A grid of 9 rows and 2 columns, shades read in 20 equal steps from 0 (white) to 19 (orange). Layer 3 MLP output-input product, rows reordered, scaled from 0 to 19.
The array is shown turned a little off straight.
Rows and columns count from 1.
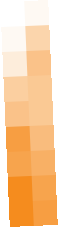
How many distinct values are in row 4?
2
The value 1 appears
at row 1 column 2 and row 2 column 1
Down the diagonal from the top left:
0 7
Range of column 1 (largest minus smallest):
19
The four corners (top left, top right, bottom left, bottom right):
0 1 19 16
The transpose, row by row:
0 1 3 8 10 16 15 19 19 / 1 7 10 9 9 11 13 15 16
